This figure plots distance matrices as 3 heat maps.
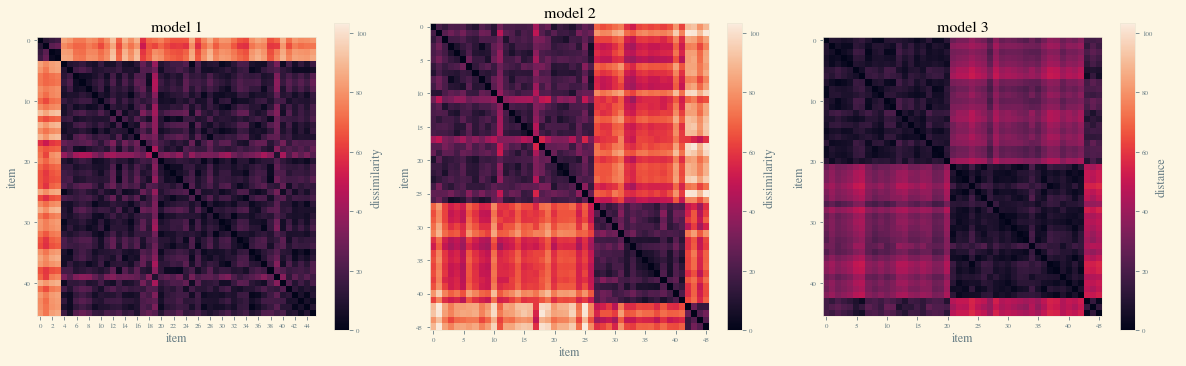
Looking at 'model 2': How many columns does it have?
46
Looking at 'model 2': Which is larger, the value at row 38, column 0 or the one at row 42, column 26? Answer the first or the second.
the second
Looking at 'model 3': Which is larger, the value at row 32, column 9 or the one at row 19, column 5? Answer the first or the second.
the first
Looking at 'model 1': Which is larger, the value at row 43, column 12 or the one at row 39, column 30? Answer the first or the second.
the second
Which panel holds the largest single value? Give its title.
model 2
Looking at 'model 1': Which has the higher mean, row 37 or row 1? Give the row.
1
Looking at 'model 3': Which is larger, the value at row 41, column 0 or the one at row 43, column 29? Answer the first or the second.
the second
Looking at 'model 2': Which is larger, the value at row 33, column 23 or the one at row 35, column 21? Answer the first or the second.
the second
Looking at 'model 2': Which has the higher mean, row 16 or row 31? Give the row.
31
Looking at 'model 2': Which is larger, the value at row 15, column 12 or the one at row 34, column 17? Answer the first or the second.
the second
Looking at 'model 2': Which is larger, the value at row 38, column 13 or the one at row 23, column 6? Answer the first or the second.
the first
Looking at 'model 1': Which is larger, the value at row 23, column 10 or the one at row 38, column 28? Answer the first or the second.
the second
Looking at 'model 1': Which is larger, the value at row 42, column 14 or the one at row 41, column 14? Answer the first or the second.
the second
